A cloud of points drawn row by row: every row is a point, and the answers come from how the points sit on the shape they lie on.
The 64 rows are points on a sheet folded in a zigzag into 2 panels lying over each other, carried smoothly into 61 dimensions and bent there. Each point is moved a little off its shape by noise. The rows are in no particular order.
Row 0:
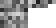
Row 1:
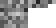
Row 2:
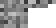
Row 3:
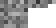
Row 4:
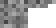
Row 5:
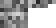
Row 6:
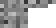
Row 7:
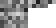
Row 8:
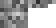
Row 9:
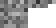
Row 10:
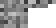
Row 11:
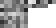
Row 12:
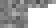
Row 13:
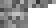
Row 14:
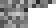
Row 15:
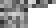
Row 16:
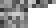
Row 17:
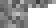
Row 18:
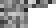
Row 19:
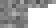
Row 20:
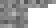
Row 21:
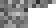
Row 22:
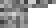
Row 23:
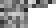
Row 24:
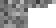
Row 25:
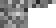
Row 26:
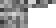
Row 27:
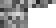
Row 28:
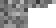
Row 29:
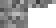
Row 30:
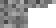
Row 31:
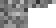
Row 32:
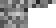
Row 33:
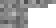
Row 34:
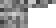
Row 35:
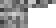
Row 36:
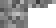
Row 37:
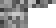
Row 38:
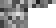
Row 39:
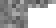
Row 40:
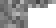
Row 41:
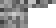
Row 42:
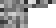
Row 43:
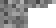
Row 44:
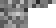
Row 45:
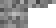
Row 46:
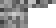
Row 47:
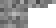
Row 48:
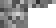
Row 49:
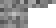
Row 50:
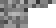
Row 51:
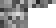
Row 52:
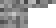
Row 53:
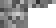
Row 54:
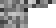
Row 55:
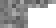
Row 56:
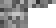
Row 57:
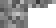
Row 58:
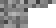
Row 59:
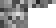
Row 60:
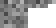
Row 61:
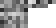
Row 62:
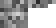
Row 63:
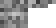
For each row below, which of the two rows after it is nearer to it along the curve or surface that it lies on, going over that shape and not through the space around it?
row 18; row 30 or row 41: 41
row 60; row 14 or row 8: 14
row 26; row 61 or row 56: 61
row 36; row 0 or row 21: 0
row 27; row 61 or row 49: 61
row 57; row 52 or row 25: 52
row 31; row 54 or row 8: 54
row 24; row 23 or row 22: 23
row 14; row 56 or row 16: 16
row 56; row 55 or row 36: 36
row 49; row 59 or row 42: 59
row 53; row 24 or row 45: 45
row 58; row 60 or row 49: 60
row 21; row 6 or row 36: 6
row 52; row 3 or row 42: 42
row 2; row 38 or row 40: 38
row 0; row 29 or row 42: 42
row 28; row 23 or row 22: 23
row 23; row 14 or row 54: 54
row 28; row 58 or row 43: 43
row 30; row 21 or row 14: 21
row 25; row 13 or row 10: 10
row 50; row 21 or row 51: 21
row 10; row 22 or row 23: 23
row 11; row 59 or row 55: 59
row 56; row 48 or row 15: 48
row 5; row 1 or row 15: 15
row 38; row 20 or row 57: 57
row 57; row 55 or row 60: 55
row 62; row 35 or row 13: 13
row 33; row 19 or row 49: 19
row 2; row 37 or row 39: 37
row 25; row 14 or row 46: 14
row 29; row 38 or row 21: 38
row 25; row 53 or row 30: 30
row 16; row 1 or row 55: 1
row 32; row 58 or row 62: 58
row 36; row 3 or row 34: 34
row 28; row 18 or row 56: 18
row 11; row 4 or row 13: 13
